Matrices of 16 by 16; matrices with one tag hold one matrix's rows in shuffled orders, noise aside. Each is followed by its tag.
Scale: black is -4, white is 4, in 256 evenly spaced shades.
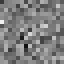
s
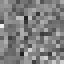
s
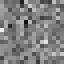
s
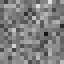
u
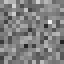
u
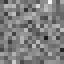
u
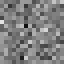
s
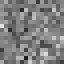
s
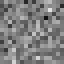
u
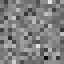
u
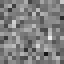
u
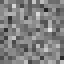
u
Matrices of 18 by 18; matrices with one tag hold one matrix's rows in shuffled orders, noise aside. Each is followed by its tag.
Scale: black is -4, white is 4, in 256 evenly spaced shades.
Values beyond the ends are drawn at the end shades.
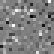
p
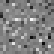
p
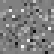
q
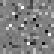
q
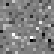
p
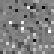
q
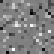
p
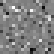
p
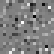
q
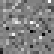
p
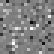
p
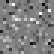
p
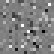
q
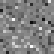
p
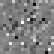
q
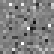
q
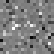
p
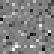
p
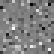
p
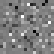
q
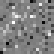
p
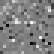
p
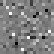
q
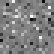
p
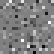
q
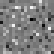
p
